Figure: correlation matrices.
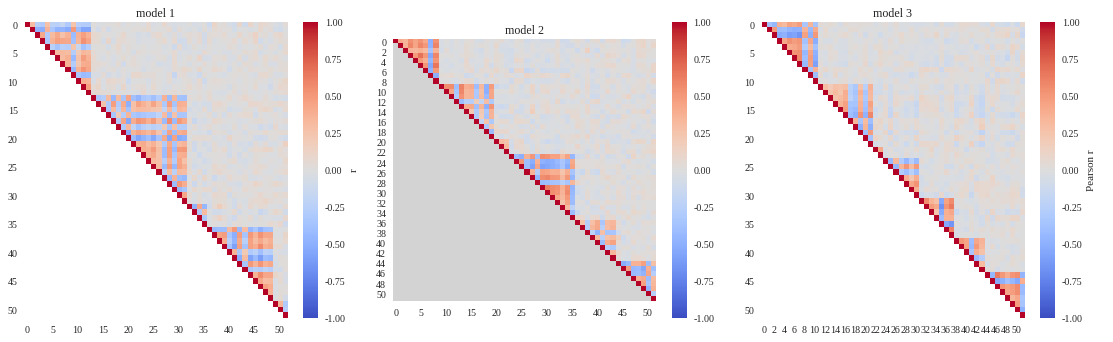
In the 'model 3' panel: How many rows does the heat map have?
52
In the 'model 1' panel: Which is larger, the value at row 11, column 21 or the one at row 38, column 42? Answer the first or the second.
the second
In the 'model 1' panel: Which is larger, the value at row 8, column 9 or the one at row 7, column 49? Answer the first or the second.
the second
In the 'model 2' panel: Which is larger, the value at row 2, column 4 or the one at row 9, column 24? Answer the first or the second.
the first
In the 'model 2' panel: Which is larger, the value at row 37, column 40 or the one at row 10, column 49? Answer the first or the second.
the first
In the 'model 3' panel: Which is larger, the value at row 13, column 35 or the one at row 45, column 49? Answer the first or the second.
the first
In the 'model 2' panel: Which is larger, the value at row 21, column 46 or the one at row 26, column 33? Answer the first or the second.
the second
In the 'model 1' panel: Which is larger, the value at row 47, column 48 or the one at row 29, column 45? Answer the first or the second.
the first
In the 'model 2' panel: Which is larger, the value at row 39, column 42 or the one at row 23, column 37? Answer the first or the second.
the first
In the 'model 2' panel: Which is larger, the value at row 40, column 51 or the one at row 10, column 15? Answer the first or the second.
the second
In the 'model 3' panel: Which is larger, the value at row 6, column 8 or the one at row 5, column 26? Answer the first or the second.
the second
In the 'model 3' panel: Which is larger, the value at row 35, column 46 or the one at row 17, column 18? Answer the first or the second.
the second
